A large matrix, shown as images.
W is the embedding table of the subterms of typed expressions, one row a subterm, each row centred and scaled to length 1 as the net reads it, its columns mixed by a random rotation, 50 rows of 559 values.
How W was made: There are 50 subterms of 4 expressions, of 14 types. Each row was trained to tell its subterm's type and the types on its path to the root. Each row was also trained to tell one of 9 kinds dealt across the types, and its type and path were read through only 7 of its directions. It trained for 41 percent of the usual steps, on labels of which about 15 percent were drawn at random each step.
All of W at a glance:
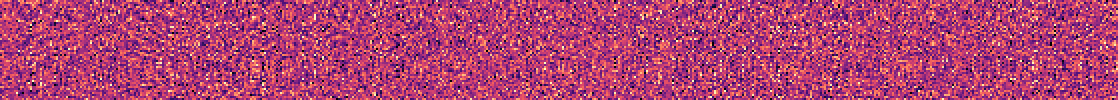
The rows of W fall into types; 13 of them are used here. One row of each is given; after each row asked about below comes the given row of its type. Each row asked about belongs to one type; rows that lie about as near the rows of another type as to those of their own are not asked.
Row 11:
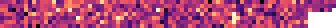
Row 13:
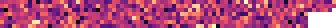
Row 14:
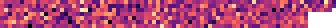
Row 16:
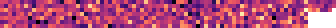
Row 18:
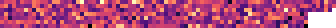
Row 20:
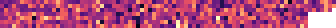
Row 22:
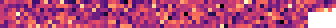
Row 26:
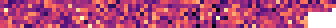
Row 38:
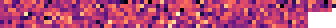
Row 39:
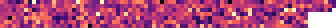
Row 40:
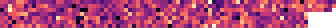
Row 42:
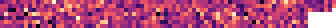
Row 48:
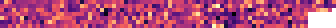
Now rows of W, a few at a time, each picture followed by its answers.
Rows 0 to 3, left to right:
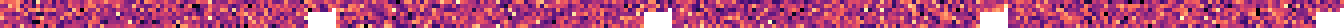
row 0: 16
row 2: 40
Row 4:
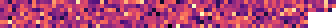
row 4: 42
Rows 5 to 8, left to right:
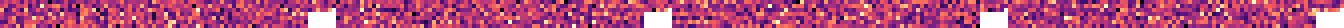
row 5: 38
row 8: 22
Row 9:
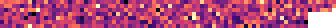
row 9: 22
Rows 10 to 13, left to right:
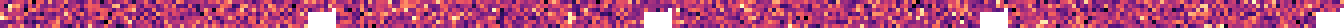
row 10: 16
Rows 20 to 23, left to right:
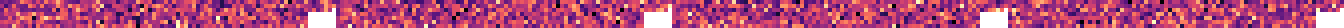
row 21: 40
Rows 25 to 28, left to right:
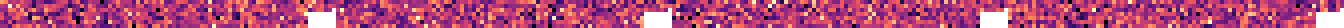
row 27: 18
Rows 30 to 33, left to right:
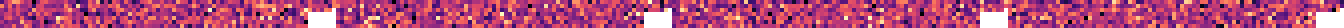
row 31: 38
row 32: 40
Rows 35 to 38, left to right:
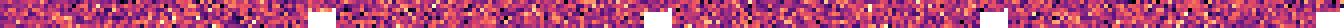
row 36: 18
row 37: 13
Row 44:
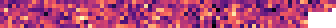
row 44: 26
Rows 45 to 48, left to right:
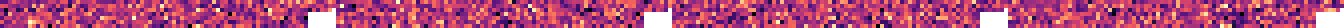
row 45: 13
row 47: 42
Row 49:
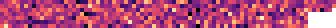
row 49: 16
